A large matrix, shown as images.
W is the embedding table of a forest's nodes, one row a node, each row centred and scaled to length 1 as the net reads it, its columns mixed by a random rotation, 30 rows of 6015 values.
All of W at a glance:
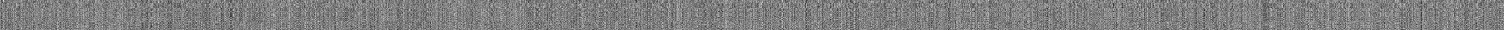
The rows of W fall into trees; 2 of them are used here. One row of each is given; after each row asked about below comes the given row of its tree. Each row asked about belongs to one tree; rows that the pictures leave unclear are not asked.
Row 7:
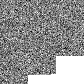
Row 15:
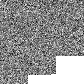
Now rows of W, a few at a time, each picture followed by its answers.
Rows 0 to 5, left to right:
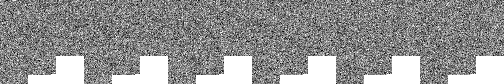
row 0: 15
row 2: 15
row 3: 7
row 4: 7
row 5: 7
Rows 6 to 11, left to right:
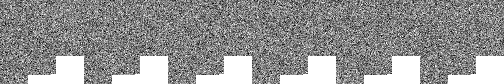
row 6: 7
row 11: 7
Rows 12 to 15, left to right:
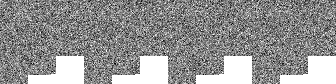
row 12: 15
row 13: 15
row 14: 15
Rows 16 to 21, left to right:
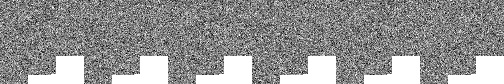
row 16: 15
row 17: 7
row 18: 15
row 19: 7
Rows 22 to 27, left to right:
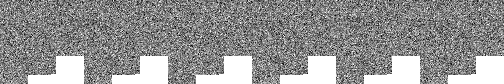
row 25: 15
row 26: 15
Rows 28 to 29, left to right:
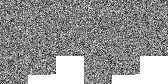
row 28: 7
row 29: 15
